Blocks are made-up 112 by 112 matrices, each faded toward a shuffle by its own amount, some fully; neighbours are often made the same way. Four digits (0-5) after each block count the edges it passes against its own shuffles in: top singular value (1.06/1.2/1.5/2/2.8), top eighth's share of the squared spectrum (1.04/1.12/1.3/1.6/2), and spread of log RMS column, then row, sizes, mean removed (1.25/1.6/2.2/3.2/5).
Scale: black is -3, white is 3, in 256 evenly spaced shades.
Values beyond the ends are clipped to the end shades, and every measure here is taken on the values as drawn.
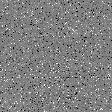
3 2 1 1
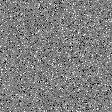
2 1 0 0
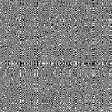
5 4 3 3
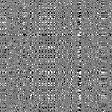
5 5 4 3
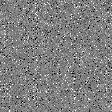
4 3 2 1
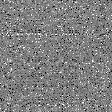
3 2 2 1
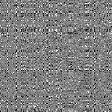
5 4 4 3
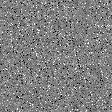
2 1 0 0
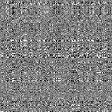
4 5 3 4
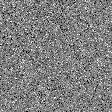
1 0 0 0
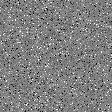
0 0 0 0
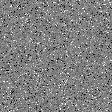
2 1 1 0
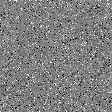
0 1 0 0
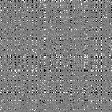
5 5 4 4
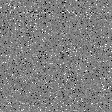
3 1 0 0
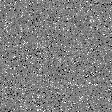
2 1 0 0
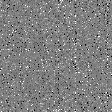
3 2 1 1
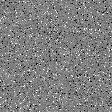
2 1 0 0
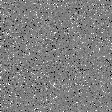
3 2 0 0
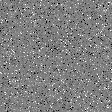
0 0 0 0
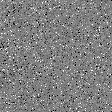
2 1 0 0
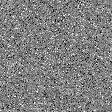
0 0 0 0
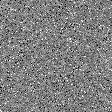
0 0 0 0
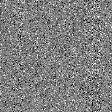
1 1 3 0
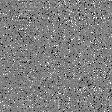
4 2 1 1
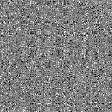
4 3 2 2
